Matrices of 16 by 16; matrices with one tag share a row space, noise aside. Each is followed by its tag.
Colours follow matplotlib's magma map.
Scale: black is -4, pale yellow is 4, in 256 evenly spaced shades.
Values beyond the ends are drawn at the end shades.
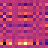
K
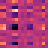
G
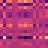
K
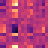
G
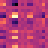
G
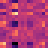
G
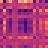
K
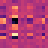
G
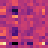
G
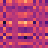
K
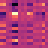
G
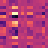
G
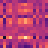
K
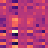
G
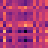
K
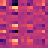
G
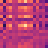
K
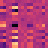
G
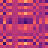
K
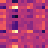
G
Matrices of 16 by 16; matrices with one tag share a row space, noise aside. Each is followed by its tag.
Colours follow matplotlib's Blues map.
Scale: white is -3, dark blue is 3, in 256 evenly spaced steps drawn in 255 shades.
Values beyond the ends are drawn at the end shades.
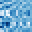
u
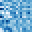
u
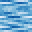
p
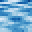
p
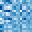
u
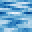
p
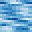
p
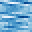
p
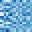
u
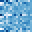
u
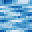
p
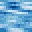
p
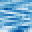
p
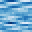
p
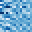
u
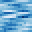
p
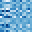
u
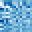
u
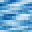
p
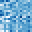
u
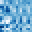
u
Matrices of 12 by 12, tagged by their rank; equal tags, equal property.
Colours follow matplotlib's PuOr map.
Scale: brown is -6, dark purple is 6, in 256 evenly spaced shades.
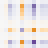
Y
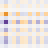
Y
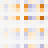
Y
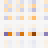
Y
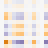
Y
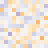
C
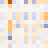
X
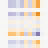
Y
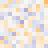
C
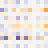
X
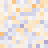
C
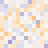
C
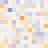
C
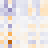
X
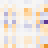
X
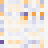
X
